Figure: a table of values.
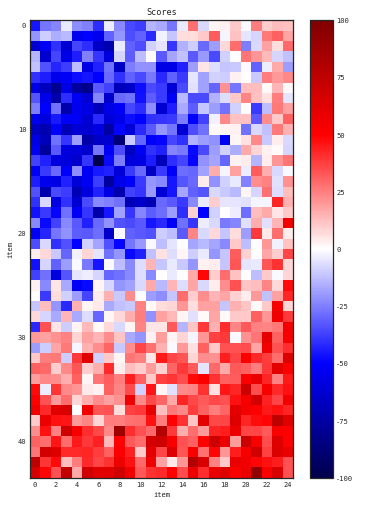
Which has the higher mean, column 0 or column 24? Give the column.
24
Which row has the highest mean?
43
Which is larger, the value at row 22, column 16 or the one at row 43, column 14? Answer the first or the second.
the second
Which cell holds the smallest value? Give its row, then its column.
13, 6
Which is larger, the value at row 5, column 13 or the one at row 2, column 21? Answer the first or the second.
the second
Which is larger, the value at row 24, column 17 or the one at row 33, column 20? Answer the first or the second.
the second
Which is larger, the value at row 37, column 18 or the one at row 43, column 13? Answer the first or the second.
the second
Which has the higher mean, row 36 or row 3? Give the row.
36
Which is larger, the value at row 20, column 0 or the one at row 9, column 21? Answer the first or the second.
the second
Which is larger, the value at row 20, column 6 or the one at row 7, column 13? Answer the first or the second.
the first
